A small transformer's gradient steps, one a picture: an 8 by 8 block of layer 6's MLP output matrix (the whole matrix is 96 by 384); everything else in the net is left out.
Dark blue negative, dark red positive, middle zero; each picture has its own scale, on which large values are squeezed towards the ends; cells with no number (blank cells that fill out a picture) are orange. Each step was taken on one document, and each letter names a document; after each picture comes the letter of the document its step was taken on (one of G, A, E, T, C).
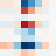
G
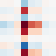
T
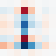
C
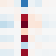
T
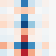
C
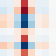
C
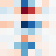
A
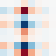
C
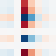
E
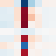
T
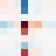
T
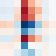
A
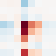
T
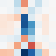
A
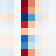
E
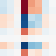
A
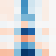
A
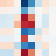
G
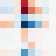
A
